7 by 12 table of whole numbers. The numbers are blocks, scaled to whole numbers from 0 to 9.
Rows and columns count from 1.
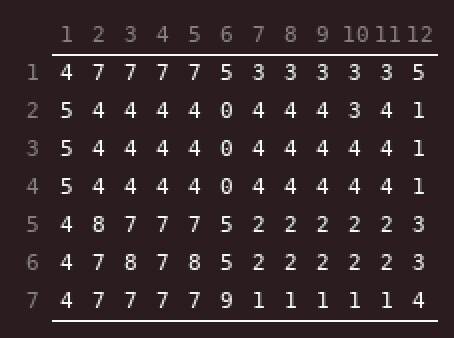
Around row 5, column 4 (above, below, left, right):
4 7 7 7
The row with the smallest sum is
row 2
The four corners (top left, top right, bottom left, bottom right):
4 5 4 4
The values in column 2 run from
4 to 8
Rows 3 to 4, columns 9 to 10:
4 4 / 4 4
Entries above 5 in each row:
4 0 0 0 4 4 5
